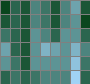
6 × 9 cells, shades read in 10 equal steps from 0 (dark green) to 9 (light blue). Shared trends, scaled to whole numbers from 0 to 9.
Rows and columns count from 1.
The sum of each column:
17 14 7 26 26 19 27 40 12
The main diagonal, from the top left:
0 2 1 5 5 4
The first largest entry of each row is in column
8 8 4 5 8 8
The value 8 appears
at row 5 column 8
